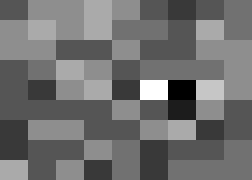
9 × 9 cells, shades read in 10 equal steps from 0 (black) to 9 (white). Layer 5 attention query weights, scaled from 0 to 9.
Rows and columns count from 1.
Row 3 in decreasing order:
5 5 5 5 5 3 3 3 3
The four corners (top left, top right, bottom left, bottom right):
3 4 6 4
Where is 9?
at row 5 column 6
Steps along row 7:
up same down same up up down up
